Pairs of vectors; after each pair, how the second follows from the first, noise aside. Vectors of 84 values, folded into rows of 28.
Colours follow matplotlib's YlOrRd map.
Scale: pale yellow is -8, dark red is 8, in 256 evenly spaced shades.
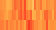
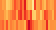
scaled up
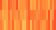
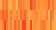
negated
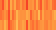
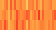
negated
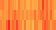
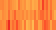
copied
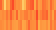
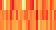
scaled up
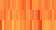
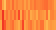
shuffled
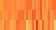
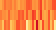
scaled up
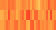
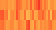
negated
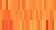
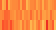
copied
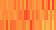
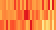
scaled up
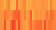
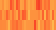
shuffled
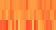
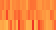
negated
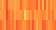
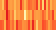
scaled up
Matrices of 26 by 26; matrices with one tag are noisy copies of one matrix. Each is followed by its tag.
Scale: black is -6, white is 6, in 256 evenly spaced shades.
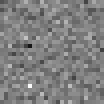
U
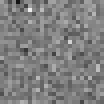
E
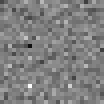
U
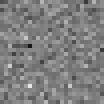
U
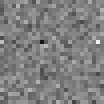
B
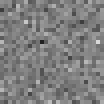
B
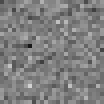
U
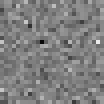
B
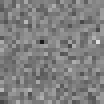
B
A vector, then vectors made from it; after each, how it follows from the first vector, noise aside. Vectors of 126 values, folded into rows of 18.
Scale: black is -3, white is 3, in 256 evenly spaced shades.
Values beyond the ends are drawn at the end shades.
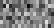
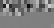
partly zeroed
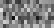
wrapped around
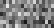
reversed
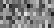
copied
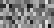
copied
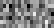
copied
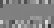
partly zeroed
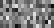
wrapped around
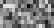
sign-scrambled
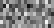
copied
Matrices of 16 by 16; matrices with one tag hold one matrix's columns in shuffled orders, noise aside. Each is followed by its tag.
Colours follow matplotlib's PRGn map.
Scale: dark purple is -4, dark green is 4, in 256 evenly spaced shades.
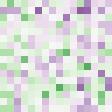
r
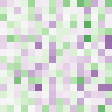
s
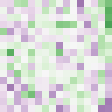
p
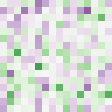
r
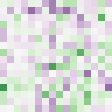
r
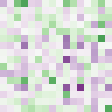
s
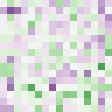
r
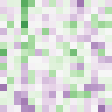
p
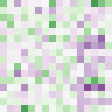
s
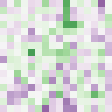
p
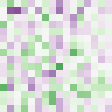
r
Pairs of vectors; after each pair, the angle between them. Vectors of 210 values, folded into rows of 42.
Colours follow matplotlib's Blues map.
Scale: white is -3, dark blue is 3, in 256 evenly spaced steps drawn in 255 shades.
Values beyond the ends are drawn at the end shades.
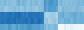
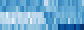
nearly opposite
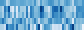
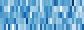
partly opposed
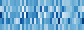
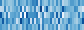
nearly parallel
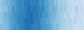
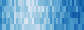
nearly opposite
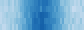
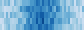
nearly parallel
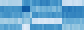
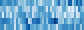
partly opposed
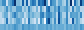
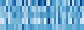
nearly parallel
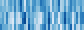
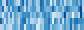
partly aligned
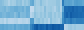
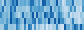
partly opposed
